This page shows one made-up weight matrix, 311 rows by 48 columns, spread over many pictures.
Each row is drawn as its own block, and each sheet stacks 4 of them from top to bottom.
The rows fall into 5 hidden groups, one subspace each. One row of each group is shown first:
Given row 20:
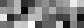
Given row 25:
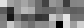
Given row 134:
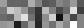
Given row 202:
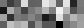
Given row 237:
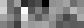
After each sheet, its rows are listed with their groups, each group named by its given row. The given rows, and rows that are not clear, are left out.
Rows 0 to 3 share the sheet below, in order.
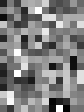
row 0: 237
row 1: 237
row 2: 20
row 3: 25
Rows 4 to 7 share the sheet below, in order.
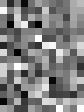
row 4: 134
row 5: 237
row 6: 25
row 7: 237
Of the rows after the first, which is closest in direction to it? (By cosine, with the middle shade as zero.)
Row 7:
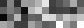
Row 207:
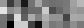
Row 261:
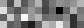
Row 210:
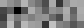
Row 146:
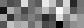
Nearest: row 210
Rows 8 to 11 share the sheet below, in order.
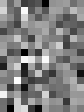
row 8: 237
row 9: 25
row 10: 237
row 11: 134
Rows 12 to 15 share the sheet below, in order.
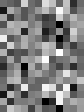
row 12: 202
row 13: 202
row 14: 237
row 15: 202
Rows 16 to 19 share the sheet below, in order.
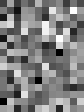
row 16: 20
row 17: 202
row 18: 134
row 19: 20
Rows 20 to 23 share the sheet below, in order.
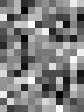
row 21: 237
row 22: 20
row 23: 202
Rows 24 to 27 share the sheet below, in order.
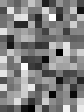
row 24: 134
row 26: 237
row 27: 20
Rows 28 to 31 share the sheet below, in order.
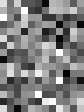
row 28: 237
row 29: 202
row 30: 25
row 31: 237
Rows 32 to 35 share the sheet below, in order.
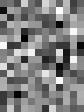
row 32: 202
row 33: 20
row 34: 202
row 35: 25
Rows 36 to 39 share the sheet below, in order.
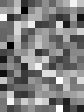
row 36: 20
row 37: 20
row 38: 237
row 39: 25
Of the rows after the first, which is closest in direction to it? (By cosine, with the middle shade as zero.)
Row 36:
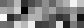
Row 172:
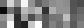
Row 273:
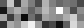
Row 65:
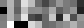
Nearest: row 273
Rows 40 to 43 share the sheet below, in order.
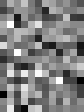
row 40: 134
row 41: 237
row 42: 25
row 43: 134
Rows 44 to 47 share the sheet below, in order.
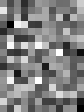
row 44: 134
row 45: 25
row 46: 134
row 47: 237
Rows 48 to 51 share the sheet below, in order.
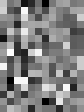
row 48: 237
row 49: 134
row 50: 134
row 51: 202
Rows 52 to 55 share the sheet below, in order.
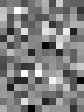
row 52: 25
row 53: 202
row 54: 25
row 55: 202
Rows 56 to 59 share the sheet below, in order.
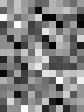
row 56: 237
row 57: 134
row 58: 237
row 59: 25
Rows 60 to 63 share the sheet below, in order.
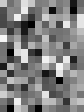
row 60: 20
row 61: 134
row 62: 202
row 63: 134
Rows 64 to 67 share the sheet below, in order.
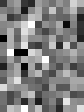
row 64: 20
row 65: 134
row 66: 237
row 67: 25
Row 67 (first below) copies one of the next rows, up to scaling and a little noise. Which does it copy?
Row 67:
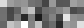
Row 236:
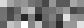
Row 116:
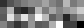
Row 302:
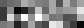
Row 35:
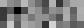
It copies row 236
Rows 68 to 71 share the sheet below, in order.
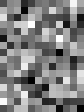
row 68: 20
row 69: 202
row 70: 20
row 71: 237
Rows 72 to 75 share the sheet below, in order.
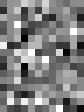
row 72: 237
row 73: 20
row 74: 237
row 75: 25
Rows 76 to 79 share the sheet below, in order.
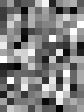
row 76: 237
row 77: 20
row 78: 25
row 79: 202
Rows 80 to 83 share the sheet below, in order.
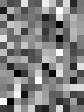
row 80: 202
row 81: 202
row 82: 134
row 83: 20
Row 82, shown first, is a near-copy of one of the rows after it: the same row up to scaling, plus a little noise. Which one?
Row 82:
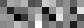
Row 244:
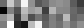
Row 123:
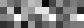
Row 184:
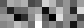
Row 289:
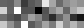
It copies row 184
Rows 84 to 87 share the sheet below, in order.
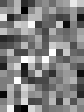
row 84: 20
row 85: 25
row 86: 237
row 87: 134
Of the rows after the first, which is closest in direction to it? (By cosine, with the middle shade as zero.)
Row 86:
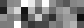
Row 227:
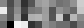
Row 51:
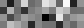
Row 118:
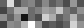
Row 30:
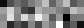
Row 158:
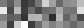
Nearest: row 51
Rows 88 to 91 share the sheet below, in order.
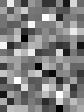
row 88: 202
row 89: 20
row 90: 237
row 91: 202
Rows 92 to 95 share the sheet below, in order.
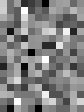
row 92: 237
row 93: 202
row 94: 237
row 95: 134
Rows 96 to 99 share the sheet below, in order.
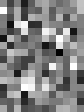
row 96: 134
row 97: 202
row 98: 20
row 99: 237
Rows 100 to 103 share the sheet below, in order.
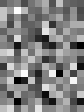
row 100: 25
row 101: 134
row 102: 134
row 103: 134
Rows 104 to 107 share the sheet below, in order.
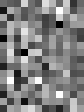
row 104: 202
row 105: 134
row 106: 134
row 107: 202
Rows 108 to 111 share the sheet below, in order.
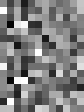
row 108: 134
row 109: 134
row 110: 134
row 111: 20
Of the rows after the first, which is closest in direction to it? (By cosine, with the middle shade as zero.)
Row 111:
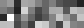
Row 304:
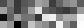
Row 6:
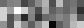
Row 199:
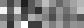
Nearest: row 304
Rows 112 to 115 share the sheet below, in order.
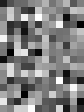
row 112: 25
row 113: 134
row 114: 25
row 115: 20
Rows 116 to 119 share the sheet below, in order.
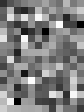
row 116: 25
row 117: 237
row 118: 202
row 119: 20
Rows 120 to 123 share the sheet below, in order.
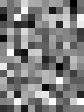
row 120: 20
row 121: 134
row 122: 202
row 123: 134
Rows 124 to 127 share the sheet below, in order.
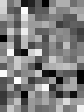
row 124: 237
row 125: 134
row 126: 237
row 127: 237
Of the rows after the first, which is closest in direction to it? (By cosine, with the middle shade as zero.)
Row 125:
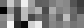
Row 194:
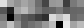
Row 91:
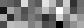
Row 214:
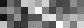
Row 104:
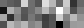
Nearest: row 194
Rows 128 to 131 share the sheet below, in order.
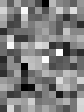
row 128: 237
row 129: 25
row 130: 237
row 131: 237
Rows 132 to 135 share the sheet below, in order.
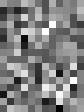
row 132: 25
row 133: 237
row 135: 202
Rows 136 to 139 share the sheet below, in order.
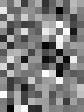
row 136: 202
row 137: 202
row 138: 202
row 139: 134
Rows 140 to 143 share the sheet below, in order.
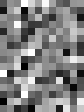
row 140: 237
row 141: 20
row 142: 20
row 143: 20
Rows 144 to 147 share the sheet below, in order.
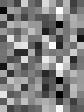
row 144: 202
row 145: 134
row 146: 202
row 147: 202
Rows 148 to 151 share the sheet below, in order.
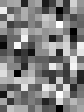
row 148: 202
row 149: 20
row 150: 20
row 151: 202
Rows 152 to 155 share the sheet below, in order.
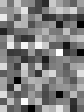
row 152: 237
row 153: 25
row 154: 237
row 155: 202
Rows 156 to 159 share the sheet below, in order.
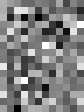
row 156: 25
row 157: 202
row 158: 134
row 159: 237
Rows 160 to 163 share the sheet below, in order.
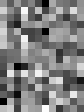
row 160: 237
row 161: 237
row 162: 25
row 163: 20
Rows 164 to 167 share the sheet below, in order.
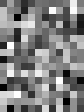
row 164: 20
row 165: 20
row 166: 25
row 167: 25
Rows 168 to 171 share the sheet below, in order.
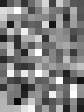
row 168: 25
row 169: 134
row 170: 25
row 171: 20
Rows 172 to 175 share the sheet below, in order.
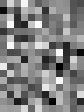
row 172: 134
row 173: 25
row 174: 202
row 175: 134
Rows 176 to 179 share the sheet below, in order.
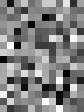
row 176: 202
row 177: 20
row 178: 25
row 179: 202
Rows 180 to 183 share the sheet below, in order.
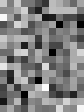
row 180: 237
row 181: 25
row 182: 134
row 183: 237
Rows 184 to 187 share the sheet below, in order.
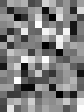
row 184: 134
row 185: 202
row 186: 237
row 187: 237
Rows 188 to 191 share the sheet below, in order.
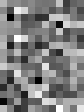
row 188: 25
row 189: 25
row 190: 134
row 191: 237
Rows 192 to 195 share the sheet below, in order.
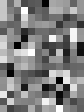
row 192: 237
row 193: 20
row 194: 25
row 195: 202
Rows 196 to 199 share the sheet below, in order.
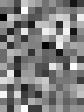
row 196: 20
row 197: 202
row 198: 20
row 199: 134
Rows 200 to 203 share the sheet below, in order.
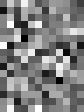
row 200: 134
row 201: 20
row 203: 134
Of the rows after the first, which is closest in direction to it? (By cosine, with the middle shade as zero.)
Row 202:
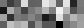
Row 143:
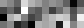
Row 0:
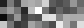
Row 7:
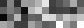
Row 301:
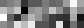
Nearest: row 143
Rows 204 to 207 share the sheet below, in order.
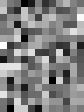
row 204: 237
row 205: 20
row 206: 25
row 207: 134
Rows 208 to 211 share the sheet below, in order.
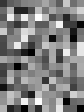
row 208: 25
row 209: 20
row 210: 25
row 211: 25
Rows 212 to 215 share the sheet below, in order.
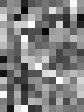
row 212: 20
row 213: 237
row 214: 237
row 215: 134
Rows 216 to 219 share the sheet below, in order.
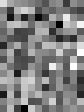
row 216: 25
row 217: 237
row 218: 20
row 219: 134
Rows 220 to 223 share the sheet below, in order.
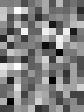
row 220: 25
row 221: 202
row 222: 25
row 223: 20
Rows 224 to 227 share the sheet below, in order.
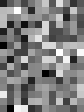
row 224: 25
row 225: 237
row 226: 202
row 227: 134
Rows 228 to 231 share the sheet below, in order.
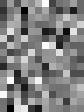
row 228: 237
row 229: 202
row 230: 134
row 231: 134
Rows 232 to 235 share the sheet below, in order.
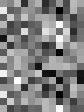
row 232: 202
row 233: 202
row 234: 237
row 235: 202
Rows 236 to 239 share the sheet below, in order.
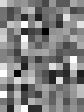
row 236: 25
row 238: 20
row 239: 134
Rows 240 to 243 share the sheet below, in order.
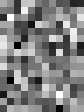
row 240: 20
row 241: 20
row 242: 134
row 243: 202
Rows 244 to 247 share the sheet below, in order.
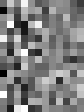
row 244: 134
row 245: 134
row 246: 20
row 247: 134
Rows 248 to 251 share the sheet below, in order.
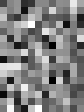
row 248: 20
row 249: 134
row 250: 25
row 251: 134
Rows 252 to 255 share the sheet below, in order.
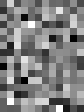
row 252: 202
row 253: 20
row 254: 134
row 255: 25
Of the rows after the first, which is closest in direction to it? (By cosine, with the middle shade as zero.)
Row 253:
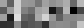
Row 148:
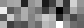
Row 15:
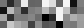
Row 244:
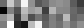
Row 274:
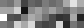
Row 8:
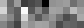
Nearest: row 15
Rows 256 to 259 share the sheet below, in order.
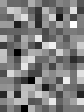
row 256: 134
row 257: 237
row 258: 20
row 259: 134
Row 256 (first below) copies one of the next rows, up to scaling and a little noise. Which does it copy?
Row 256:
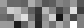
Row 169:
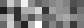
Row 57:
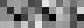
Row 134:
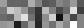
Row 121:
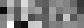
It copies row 134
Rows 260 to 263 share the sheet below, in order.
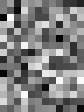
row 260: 20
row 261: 202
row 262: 237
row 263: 237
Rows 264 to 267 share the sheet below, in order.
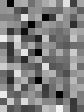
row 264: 202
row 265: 134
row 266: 134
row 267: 202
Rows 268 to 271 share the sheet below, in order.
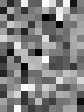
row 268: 202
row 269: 134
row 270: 237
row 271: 237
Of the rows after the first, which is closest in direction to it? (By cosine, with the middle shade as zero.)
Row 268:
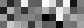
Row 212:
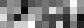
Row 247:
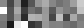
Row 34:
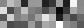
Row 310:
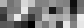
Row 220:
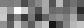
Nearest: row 310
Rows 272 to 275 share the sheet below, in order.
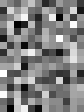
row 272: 134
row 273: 202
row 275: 134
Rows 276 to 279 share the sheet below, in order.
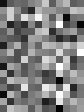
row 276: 25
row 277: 237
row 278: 202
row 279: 202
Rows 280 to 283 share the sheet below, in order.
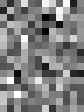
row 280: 202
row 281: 237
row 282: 134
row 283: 25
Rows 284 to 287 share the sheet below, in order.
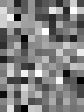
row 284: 20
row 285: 237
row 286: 25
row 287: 134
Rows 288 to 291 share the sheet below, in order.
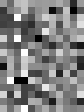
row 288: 20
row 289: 134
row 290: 134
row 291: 134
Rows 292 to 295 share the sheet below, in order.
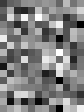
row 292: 25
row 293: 202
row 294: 202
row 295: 25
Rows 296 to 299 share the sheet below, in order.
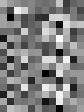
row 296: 25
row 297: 202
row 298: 202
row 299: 202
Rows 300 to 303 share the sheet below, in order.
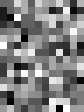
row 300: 20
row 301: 20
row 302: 25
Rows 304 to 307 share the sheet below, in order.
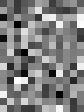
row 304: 237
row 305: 134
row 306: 134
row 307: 202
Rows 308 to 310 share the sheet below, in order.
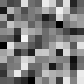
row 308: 202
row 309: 20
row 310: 20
